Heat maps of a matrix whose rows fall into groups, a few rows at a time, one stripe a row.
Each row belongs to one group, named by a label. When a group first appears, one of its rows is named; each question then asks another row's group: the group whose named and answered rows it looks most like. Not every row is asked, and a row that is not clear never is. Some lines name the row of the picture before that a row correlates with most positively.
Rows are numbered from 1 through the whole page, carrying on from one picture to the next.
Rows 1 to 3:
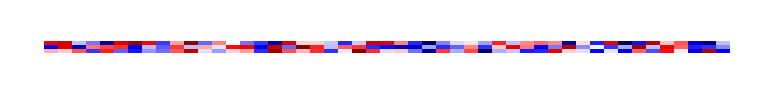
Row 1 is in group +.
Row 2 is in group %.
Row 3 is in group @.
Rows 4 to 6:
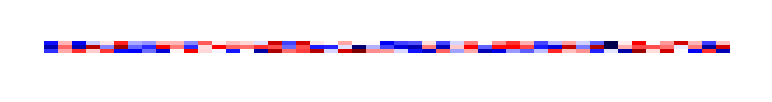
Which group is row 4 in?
%
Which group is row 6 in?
@
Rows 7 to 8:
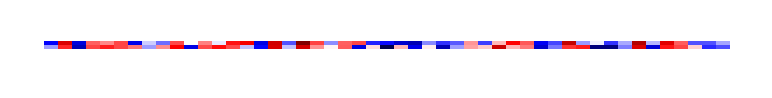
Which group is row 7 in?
%
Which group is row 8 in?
%
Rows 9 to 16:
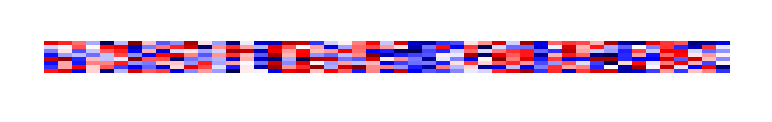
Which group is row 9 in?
+
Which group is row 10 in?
@
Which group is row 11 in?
%
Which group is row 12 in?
%
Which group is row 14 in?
%
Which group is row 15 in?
@
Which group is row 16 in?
+
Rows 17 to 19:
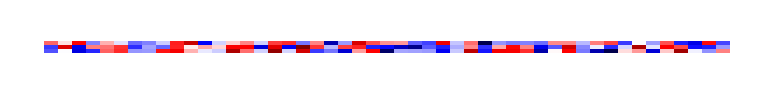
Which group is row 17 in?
@
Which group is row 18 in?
%
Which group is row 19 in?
%
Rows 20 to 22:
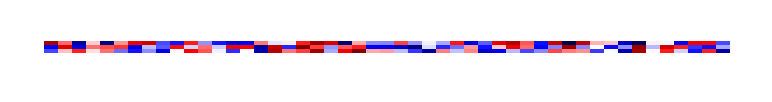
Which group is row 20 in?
+
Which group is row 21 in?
%
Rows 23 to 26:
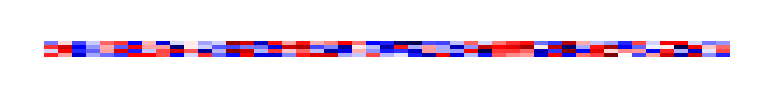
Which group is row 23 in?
%
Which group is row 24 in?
+
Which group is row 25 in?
%
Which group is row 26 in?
+
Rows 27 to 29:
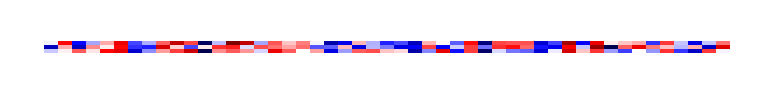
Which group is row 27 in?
%
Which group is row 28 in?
%
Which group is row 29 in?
@
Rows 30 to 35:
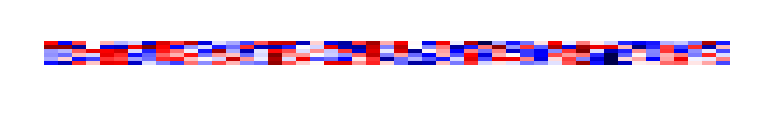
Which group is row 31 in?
+
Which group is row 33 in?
@
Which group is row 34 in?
%
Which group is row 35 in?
@
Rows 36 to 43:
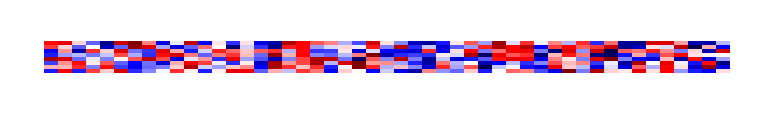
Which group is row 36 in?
+
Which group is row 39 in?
%
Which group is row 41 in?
@
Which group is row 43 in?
%
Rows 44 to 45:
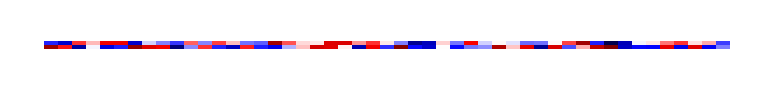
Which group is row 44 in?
@
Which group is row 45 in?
+
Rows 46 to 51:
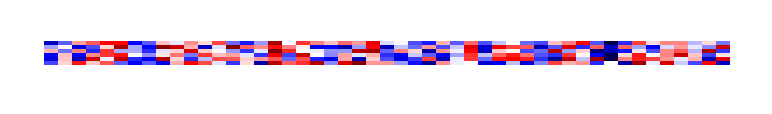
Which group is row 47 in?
%
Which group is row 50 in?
%
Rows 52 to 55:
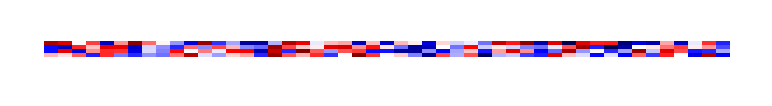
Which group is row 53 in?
@
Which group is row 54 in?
%
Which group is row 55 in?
@
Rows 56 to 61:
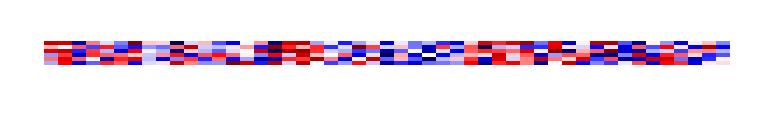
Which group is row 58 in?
+
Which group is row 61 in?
%
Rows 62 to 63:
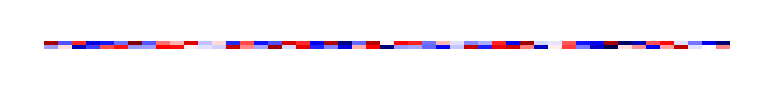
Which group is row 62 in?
+
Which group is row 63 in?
%
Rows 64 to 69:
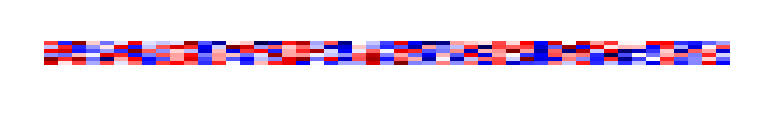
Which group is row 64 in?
+
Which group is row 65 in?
%
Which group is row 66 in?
+
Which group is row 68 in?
+
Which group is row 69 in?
@
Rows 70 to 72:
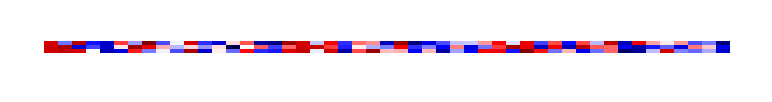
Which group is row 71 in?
+
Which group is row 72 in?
+
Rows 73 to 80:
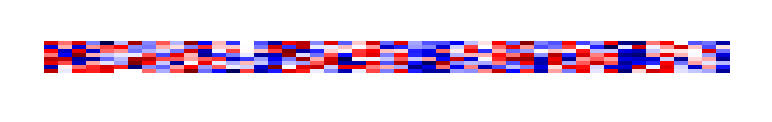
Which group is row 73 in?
+
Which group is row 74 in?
%
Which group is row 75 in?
@
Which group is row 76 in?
+
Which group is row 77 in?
+
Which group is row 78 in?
+
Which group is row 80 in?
+
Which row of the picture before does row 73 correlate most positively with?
72
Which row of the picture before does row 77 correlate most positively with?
71
